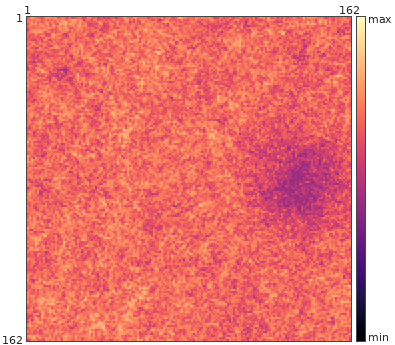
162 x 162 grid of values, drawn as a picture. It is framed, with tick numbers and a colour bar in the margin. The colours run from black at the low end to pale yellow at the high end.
Stripes: none. Ninth with the lowest average: middle right. Average level on the scale: 70%. Dips: one, in the middle right. Odd rows or columns: none.
